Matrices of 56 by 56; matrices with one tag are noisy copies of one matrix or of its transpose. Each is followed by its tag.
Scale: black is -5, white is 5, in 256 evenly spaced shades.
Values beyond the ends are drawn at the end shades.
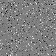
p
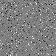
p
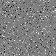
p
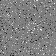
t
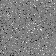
t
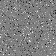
t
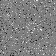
t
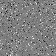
p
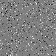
p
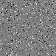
p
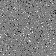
t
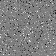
t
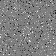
t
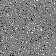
t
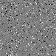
p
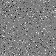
p
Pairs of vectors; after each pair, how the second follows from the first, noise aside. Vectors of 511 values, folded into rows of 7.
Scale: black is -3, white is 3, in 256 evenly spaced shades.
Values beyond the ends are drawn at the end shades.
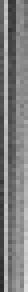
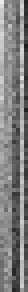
reversed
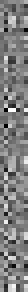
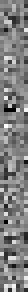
sign-scrambled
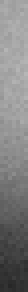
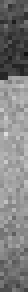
wrapped around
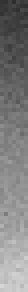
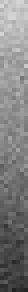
reversed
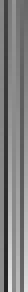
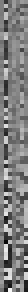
sign-scrambled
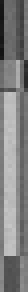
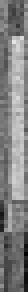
reversed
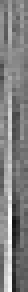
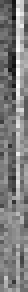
reversed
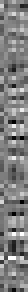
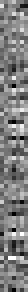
copied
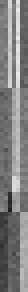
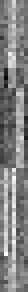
wrapped around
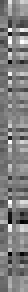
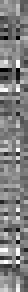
reversed
